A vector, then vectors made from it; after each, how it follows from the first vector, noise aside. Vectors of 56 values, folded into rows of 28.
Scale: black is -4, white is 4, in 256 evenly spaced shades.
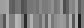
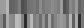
copied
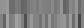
shrunk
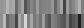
sign-scrambled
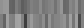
shrunk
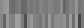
shrunk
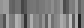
copied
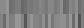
shrunk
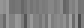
shrunk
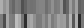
copied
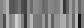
copied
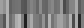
copied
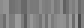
shrunk
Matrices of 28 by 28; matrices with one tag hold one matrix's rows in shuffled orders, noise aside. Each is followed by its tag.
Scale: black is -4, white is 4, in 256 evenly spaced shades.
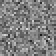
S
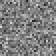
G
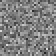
G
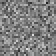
S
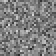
S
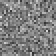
G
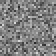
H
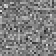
G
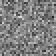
H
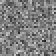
H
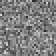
G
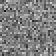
G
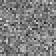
G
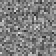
H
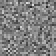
S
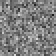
H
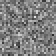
H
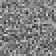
G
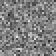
H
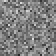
S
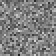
H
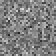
S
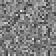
S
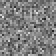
H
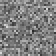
G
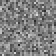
H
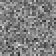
H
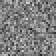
S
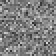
G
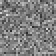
G
